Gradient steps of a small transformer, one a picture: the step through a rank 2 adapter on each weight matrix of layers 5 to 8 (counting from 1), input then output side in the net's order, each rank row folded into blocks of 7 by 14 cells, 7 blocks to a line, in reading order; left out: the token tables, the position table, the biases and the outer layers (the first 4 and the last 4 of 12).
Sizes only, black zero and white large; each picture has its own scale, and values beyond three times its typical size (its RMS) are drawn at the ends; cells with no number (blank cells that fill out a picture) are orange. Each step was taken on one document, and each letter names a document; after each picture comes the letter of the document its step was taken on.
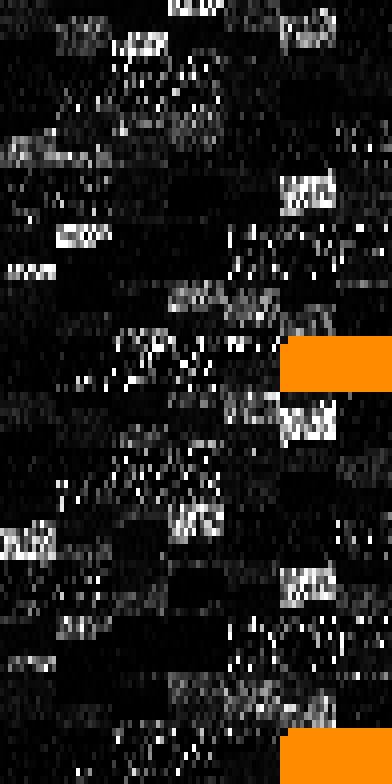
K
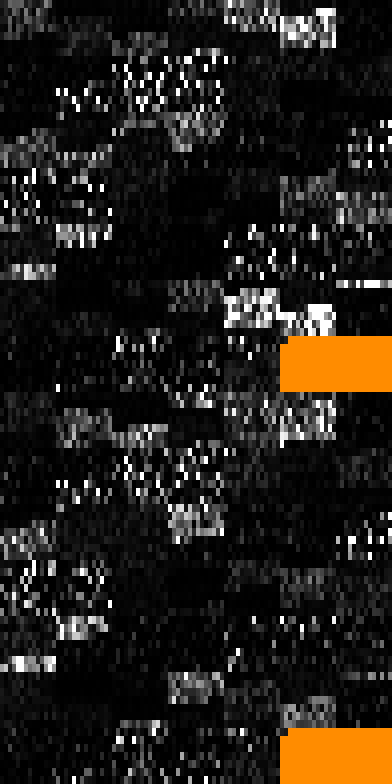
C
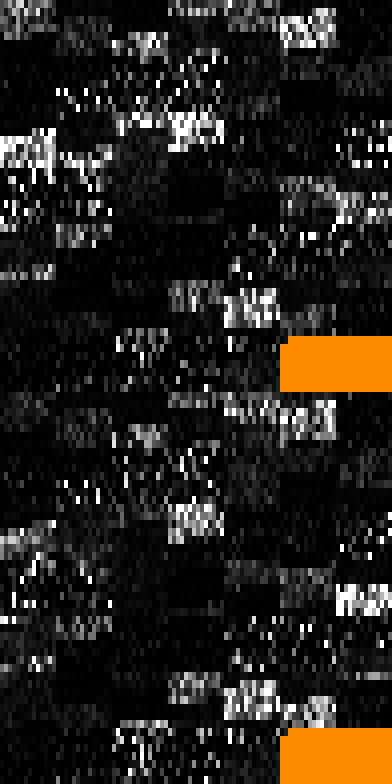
C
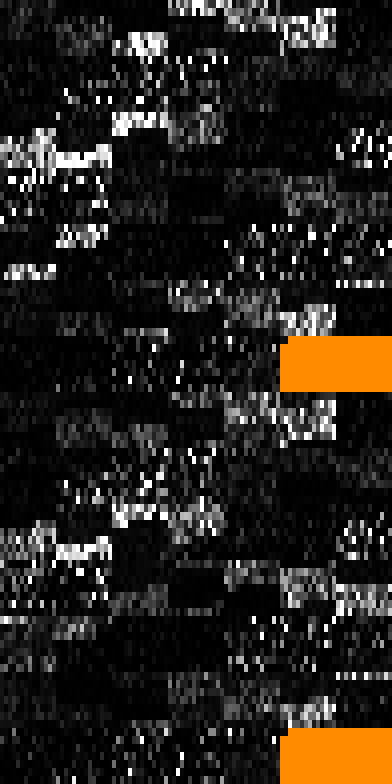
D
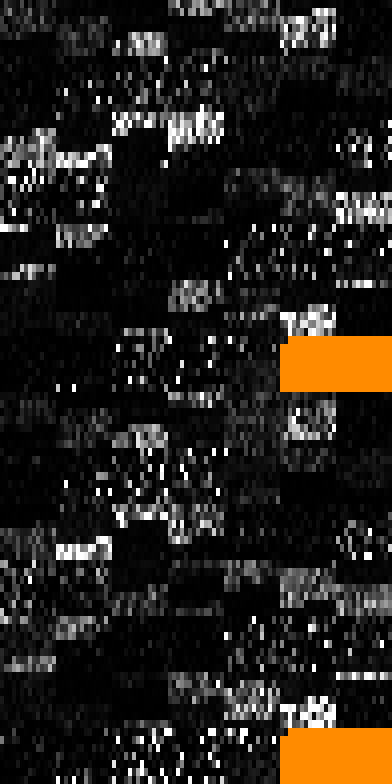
D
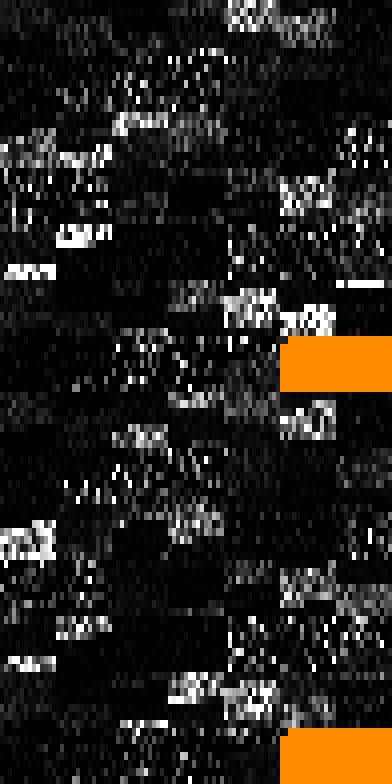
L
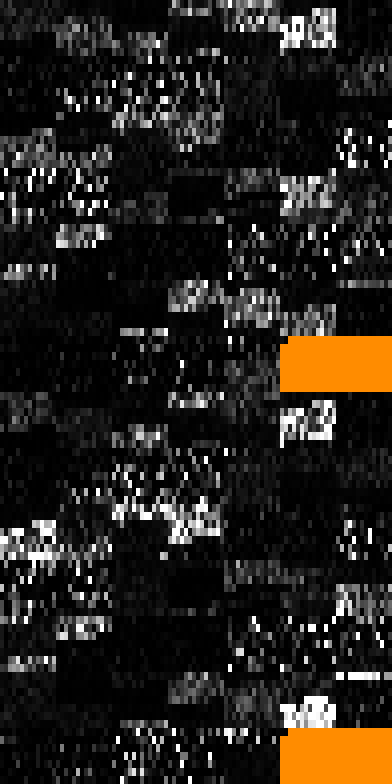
L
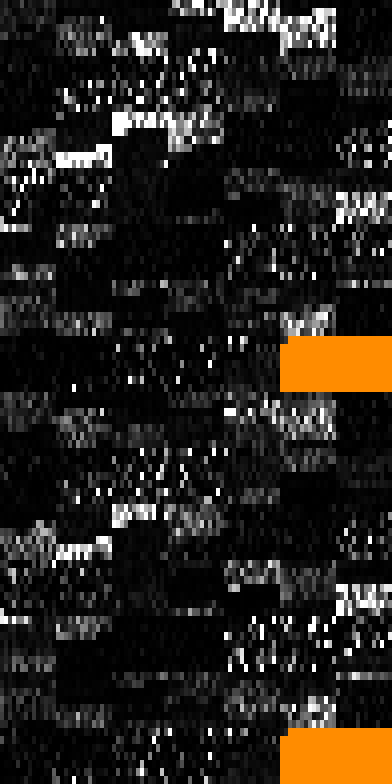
D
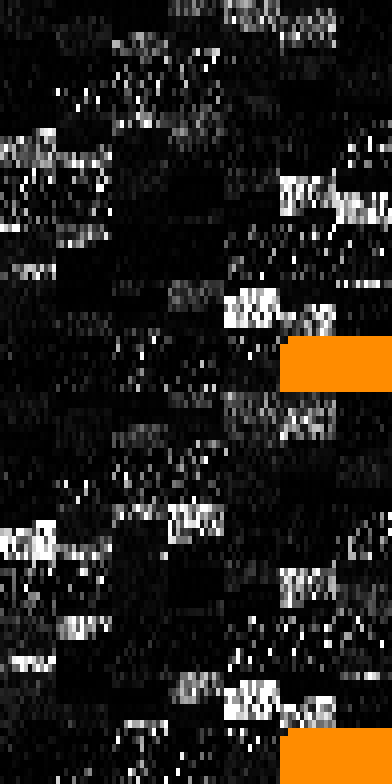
C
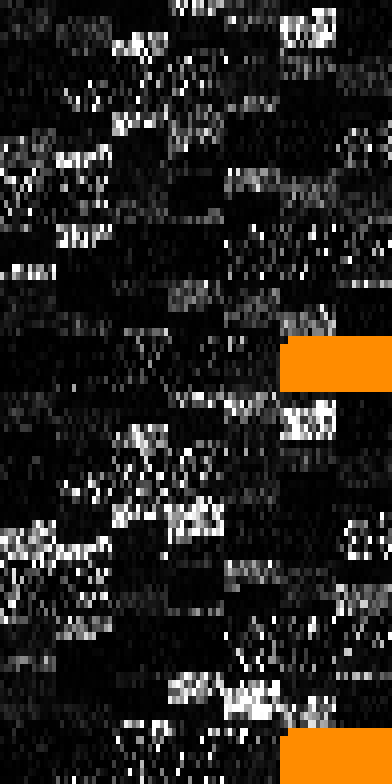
D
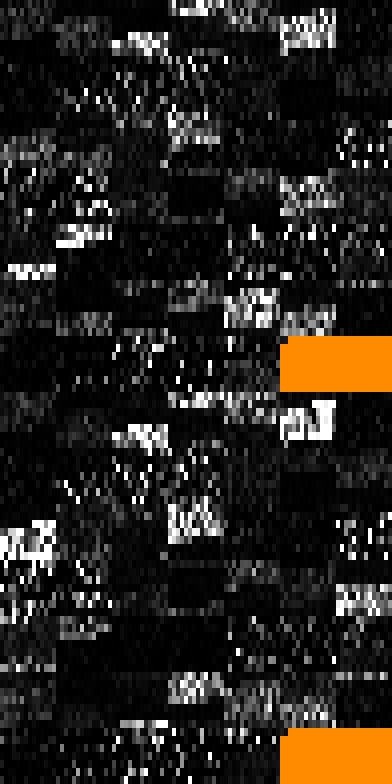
L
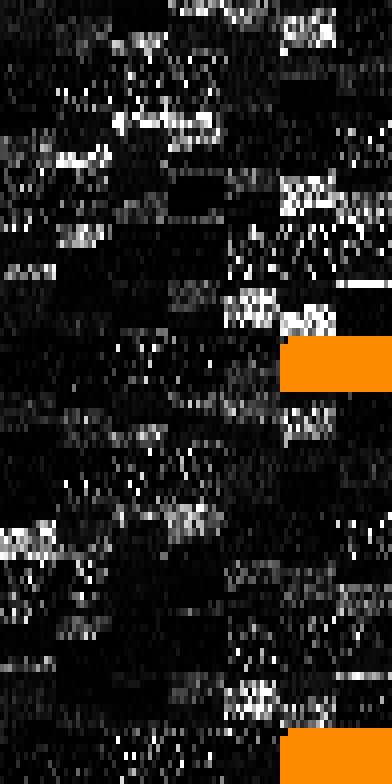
L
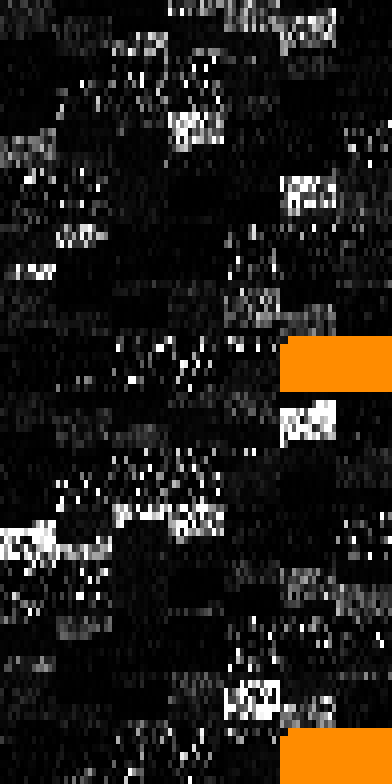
K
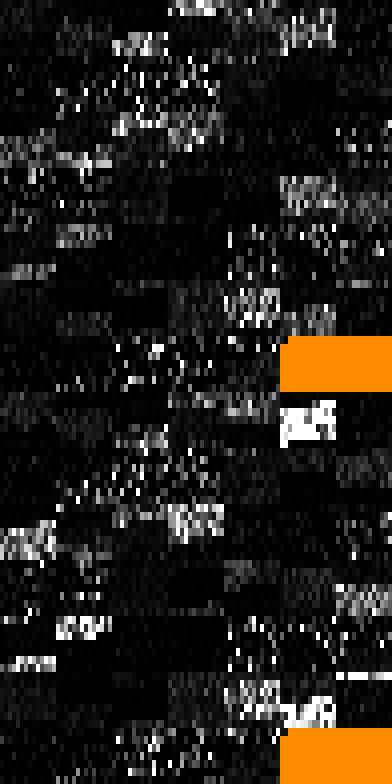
K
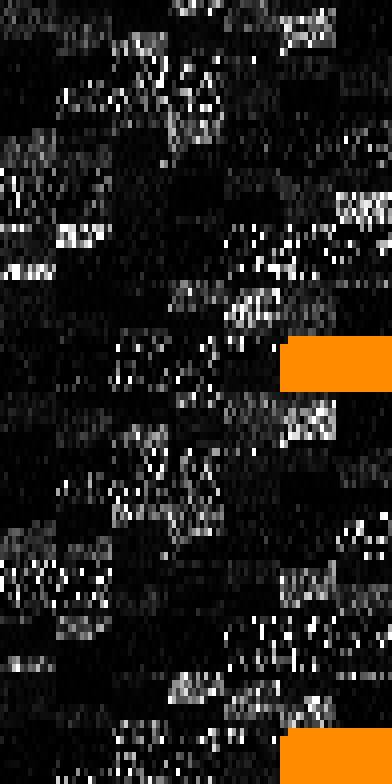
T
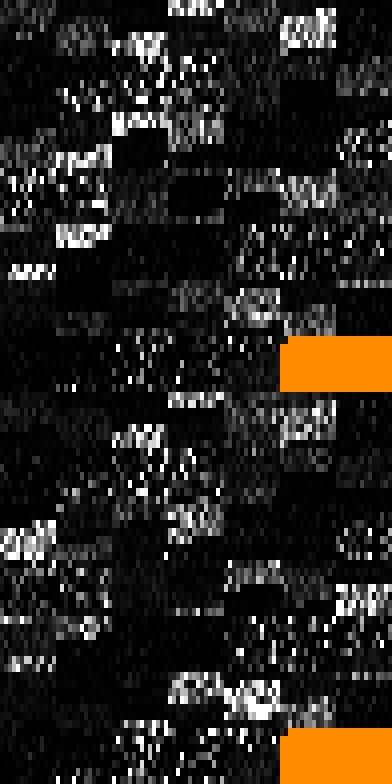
D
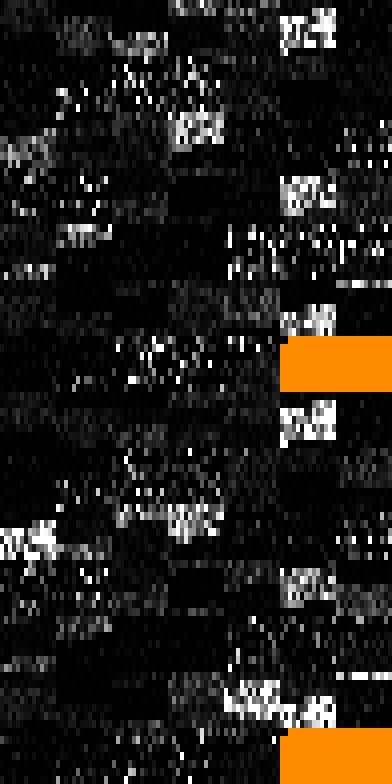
K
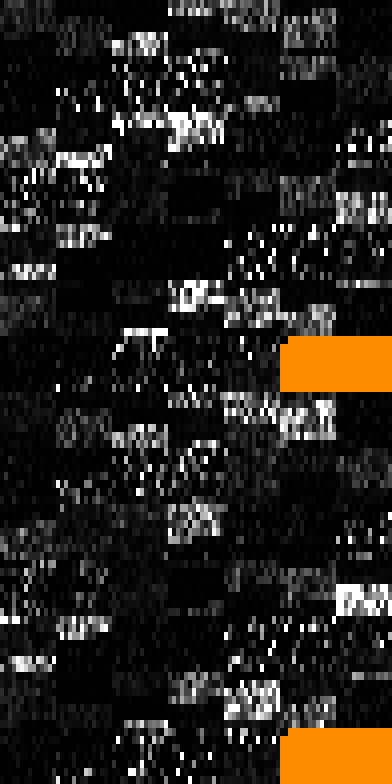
C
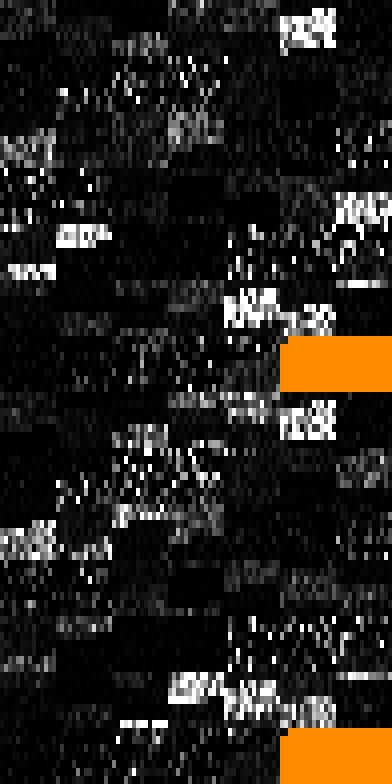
K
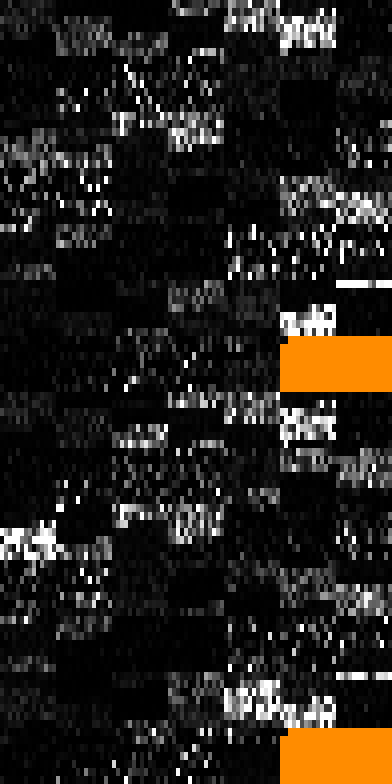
K
